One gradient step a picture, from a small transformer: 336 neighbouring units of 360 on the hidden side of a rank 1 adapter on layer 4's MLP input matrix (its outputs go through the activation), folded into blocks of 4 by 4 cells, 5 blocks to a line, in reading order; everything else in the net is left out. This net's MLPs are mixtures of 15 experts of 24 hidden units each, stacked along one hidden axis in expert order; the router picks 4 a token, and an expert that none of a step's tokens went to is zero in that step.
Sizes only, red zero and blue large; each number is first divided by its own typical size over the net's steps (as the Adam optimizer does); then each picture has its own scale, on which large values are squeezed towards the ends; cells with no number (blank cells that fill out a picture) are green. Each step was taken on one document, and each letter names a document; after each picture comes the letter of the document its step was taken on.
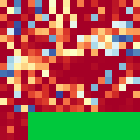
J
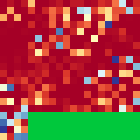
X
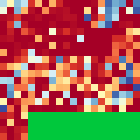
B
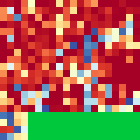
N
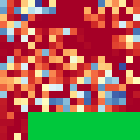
B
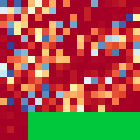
J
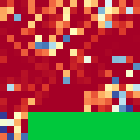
X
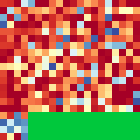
N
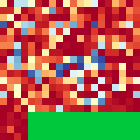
J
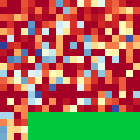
N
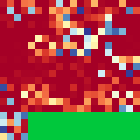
X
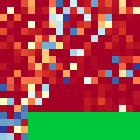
X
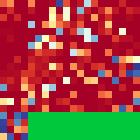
X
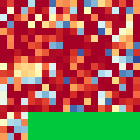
N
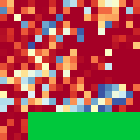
B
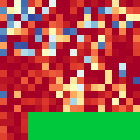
J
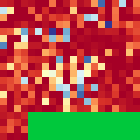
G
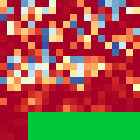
J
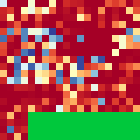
J
